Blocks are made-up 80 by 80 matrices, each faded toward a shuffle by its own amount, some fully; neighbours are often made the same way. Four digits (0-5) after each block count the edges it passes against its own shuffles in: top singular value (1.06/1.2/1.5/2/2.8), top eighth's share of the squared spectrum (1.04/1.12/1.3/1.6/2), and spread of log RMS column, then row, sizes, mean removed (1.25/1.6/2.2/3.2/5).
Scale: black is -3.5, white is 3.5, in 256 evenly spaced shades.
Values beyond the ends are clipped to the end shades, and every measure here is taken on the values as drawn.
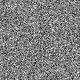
0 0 0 0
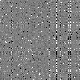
5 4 3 1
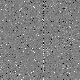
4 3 1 0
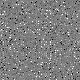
3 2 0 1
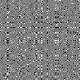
5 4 3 3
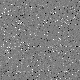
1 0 0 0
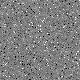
0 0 0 0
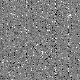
1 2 2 0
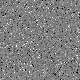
0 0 0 0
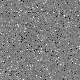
1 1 0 0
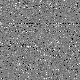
2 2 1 2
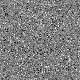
2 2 0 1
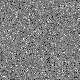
0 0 0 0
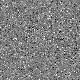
0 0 0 1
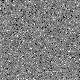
0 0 0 0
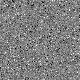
0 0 0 1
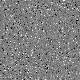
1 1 0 0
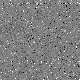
3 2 0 1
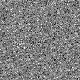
3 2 0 1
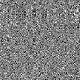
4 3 1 2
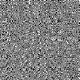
4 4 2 2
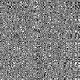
4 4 2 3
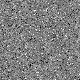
2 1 0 0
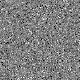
3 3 1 1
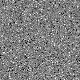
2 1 0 0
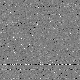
3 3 0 2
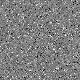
1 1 0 1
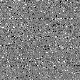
1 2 0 2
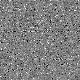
1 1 0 2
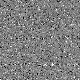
1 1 0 2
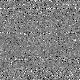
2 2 0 3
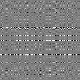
5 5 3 4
